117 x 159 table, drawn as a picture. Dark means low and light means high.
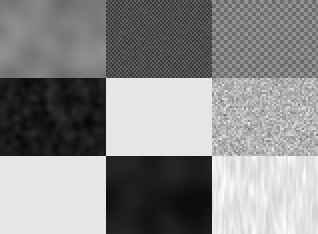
It is made of 3 by 3 panels. Panel 1,1: middling, smooth, faint in contrast. Panel 1,2: low, checkered. Panel 1,3: middling, checkered. Panel 2,1: very low, blotchy, faint in contrast. Panel 2,2: very high, flat. Panel 2,3: high, fine-grained. Panel 3,1: very high, flat. Panel 3,2: very low, smooth, faint in contrast. Panel 3,3: very high, streaked downward, faint in contrast.
